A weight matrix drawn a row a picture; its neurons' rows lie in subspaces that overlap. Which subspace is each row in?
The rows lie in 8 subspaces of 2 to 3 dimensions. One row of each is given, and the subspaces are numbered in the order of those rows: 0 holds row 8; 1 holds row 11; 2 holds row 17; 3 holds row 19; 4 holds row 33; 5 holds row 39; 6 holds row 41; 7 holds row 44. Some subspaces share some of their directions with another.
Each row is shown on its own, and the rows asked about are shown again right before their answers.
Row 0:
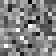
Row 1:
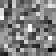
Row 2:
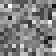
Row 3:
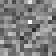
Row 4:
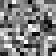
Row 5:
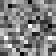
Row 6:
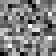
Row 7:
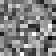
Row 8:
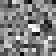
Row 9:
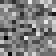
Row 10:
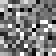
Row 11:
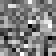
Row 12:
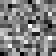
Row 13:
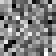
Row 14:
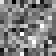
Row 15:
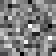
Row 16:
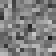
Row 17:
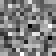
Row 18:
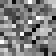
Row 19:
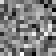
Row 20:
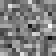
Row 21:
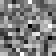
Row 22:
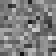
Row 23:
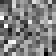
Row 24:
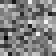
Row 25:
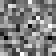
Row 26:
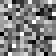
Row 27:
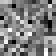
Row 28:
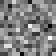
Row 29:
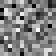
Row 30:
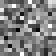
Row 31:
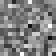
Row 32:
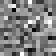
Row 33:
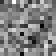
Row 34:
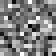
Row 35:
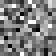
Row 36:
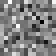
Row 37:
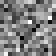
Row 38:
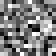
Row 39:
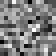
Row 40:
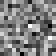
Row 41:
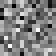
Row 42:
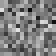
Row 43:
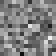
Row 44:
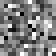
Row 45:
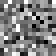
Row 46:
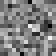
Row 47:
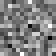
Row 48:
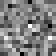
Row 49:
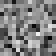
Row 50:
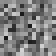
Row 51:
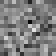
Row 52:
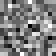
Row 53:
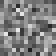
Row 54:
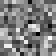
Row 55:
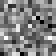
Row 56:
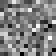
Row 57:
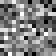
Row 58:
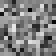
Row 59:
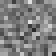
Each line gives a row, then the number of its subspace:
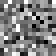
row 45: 0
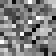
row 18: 5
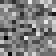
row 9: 3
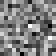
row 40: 3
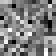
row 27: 1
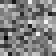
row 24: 3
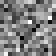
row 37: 5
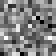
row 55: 0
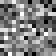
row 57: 3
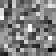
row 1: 6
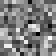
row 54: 7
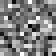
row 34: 5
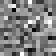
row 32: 2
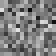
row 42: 7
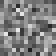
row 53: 2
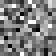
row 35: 6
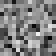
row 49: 7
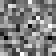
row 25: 0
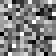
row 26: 5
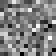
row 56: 7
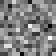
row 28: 1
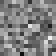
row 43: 4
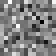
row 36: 0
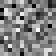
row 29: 6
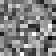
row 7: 3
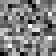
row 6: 4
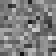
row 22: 2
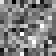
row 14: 4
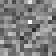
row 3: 5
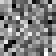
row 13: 1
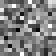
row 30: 6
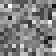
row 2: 5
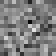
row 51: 5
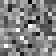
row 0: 7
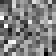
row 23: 1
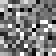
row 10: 7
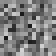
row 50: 7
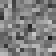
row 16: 6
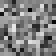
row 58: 7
